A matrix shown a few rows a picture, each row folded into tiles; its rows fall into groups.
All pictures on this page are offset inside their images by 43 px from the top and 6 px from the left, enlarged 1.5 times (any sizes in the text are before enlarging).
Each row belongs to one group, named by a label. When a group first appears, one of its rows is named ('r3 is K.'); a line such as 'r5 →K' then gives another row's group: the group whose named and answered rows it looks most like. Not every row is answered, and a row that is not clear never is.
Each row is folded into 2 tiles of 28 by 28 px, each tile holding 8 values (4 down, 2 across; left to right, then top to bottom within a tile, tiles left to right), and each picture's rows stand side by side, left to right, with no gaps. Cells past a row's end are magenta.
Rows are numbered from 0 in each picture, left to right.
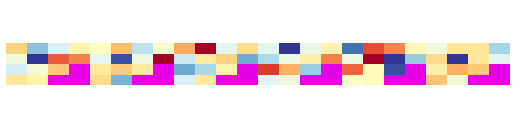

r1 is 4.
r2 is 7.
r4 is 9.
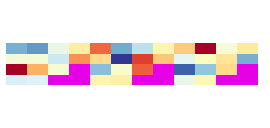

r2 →7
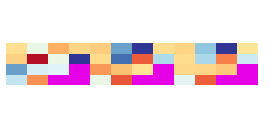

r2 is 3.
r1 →3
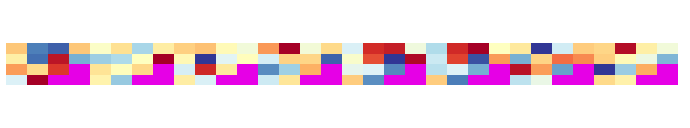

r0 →3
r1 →4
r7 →7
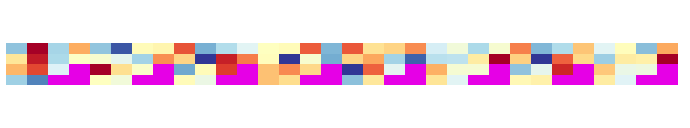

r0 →9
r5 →4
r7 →4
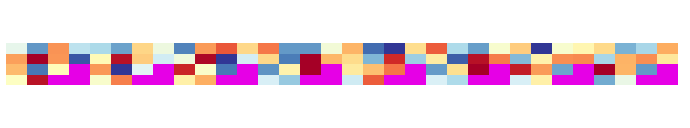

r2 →9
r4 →3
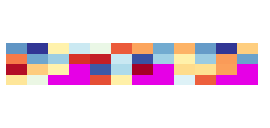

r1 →7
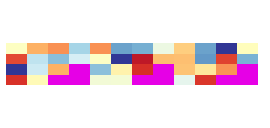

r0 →7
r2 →3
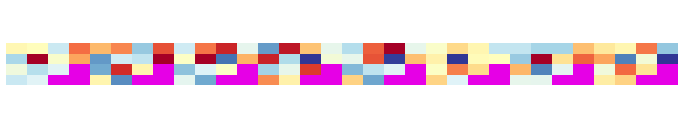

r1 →4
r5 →4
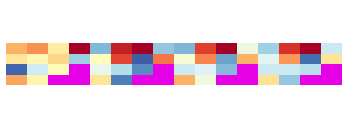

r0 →7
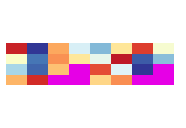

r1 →9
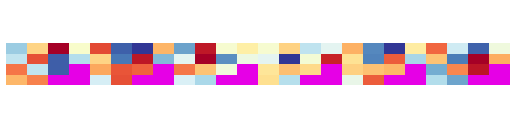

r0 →9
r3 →4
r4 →3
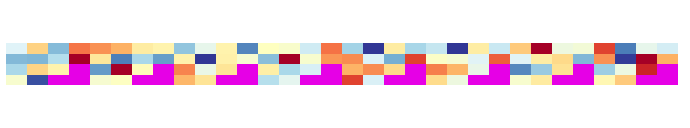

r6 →7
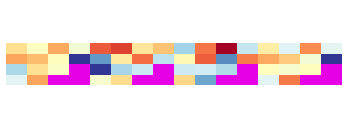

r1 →7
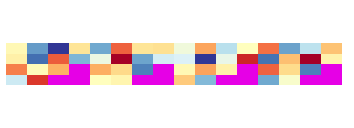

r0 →3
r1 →9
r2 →4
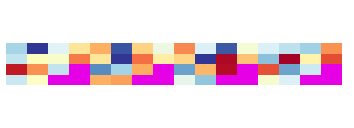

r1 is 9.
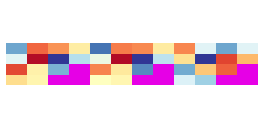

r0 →9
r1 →9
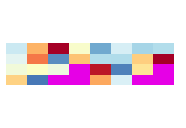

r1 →4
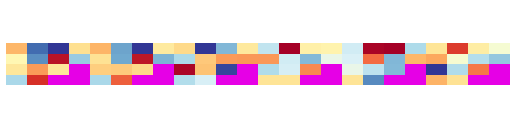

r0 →3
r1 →3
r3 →7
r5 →7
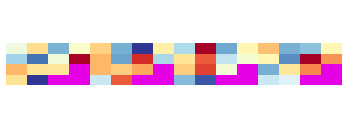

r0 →4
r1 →3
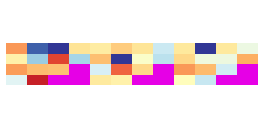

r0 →3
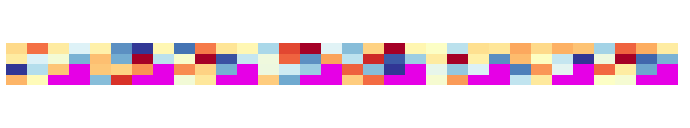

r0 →7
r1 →3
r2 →9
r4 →9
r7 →9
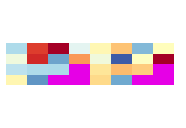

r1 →4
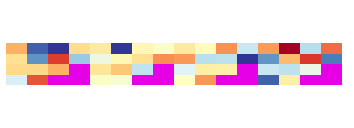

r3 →7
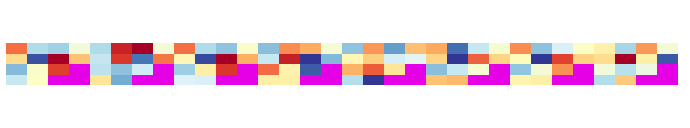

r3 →9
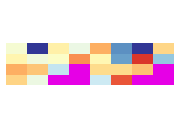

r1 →3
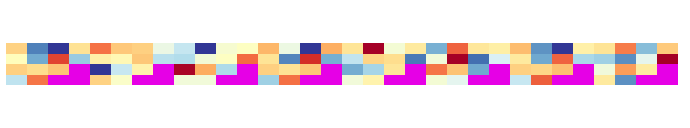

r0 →3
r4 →7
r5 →9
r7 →4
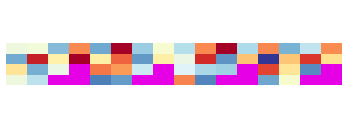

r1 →9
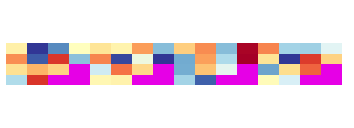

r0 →3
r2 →4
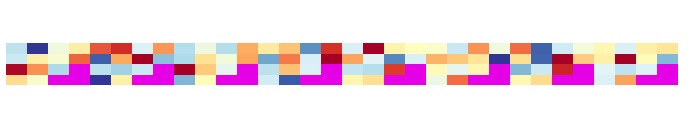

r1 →7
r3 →4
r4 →7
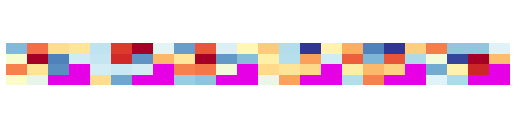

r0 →9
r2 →9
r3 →3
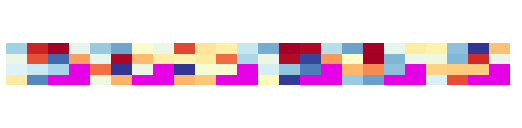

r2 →7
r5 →3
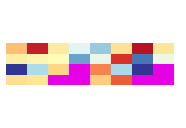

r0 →7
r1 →9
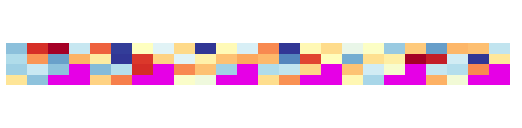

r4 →4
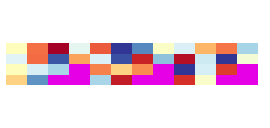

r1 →3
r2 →7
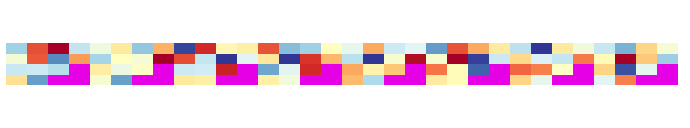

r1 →4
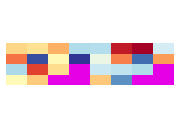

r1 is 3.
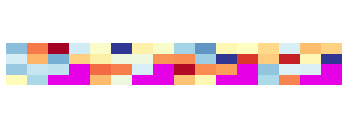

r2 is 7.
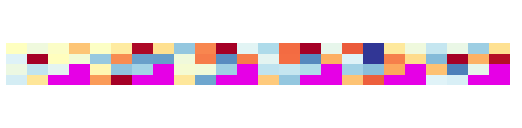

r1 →9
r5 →4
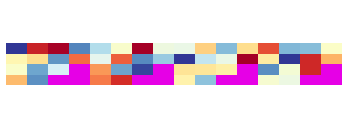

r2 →4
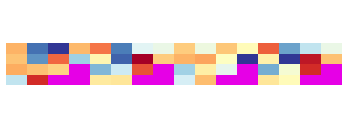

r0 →3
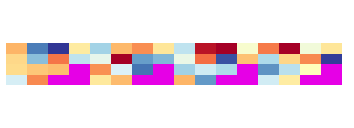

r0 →3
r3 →7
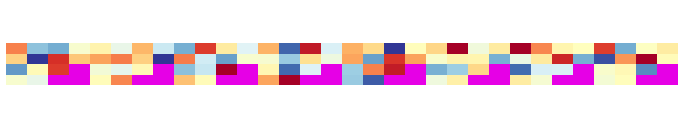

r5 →7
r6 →7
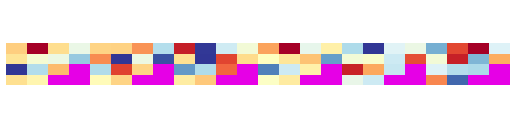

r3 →7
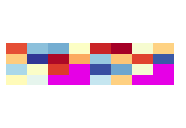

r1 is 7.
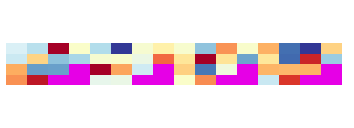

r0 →9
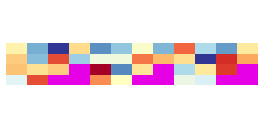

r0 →3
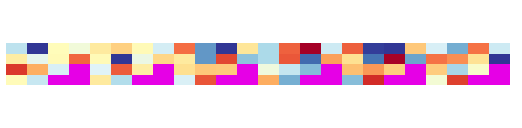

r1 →4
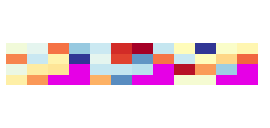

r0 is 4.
